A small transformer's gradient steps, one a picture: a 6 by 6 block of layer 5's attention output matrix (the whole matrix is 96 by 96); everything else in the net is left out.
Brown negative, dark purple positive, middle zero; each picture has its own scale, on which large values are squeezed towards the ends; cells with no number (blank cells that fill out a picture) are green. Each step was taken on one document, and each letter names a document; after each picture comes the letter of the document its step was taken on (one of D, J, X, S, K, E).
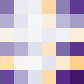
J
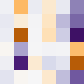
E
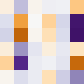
E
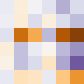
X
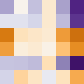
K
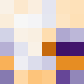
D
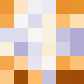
J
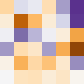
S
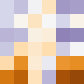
J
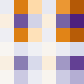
X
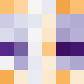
J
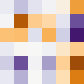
S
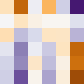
S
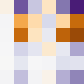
X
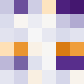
K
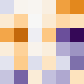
S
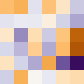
K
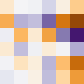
D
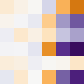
D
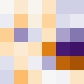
D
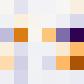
E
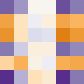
J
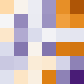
D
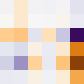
E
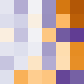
D
